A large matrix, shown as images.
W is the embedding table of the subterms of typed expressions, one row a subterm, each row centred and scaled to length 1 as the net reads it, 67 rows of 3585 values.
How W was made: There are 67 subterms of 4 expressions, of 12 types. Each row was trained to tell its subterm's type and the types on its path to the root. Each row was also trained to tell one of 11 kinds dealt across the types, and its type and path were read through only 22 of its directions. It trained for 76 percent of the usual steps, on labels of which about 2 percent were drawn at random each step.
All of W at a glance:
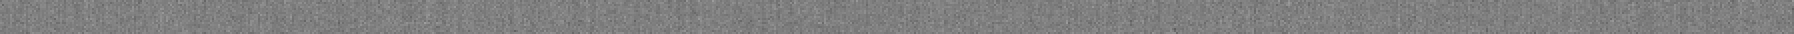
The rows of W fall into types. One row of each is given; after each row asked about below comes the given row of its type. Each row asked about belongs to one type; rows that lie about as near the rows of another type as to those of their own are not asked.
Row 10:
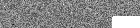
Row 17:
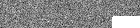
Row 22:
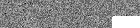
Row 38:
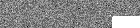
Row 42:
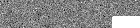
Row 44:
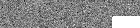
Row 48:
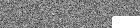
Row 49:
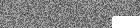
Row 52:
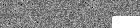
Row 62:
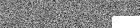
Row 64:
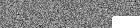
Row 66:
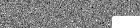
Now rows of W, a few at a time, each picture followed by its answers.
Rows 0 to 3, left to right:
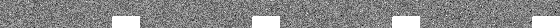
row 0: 52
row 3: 49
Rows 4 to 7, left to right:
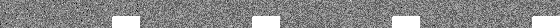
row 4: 52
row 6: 62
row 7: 64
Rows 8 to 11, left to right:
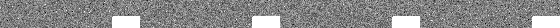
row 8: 38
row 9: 66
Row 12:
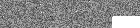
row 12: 52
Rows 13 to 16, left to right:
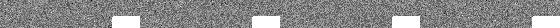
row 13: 17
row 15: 49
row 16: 64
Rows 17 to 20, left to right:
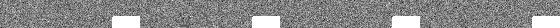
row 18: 44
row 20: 44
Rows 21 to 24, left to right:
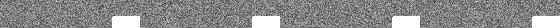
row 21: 62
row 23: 10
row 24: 17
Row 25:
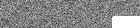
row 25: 62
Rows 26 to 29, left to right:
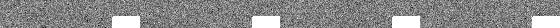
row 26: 10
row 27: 62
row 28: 48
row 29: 10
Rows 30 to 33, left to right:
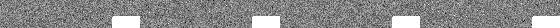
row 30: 38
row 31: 52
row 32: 49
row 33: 17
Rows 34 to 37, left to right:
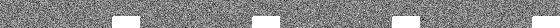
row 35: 64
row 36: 42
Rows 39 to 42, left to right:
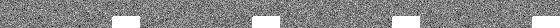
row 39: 64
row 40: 49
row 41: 42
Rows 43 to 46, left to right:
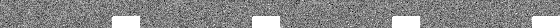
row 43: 49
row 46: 44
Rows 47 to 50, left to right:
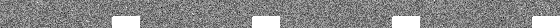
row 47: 44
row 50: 48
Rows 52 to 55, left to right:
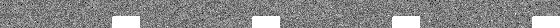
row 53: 38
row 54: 38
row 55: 62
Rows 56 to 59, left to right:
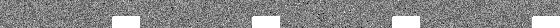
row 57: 44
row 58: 42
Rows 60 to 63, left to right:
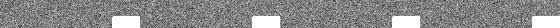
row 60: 17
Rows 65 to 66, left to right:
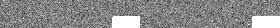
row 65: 64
